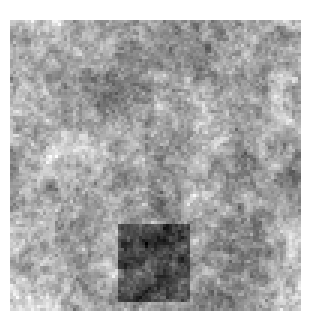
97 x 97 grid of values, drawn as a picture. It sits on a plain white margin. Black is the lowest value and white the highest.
Stripes: none. Average level on the scale: 60%. Ninth with the lowest average: bottom middle. Odd patch: lower, in the bottom middle.
